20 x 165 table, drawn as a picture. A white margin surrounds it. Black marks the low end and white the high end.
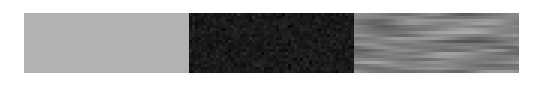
It is made of 1 by 3 panels. Panel 1,1: high, flat. Panel 1,2: very low, fine-grained, faint in contrast. Panel 1,3: middling, streaked across.
